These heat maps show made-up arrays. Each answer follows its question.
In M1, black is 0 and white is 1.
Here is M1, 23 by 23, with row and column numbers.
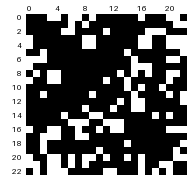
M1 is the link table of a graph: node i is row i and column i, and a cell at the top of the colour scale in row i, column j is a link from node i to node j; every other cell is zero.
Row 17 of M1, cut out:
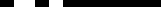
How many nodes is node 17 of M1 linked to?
5
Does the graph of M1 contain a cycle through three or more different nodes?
yes
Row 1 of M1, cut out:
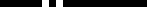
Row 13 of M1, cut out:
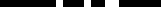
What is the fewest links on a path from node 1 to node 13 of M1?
2
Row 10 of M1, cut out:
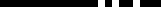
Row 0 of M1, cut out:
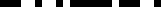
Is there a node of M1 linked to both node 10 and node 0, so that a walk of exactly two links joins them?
yes
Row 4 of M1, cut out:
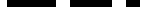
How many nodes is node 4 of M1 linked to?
8
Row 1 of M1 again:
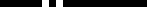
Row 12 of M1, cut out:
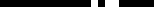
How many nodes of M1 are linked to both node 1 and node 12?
1
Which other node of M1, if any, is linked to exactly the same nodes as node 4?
node 3
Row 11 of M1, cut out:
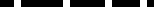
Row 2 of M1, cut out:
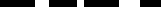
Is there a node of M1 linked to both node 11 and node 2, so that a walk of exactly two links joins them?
no
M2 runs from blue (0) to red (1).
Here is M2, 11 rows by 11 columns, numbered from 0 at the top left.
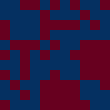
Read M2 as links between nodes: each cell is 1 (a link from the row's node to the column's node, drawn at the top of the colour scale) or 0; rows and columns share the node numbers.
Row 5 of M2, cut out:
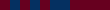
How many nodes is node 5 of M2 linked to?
7
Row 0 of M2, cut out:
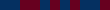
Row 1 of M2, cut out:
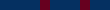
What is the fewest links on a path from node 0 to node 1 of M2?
3
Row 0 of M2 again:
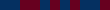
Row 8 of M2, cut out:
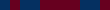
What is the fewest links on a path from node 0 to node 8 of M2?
2
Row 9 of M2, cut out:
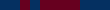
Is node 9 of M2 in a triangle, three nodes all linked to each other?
yes
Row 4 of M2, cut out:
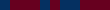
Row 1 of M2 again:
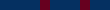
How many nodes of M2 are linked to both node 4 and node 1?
1
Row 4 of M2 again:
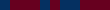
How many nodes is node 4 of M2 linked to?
7
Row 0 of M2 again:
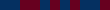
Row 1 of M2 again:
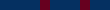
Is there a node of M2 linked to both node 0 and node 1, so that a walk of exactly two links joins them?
no
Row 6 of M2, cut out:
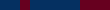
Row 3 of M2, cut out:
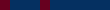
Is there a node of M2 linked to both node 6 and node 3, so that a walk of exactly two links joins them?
no
